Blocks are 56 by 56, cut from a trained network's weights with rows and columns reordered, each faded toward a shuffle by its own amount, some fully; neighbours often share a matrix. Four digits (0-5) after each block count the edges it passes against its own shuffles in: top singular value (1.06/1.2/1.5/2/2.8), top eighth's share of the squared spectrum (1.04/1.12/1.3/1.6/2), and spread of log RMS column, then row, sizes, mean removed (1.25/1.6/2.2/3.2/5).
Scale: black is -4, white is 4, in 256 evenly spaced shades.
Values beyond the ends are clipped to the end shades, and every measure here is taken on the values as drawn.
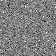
0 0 0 0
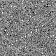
1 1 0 0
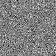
2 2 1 0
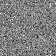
2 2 0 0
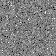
0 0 0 0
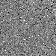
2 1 0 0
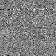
3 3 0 2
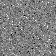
0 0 0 0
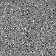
2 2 0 1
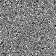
0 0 0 0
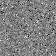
0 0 0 0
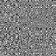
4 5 3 3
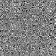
3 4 2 2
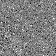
0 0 0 0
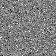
0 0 0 0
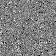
1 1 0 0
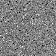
1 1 0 0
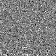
2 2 0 1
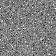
0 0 0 0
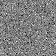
1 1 0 0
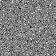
1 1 0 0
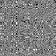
4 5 2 2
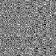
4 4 2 2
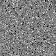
2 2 0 0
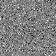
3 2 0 0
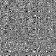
3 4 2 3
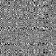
4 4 2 3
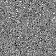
2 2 0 0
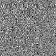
3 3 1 1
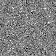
2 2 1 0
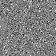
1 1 0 0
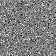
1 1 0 0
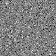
2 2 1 0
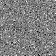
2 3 0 1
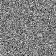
0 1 0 0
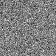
1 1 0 0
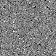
2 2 0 1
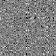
3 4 2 2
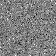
1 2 0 0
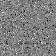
2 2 0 0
